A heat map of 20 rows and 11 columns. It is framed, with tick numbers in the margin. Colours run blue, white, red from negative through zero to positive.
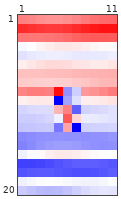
Values rise toward the top. Overall the values sit about 50% of the way up the scale. In the centre lies a patch that is rougher than the rest. The centre is the roughest part. Streaks run across, left to right.
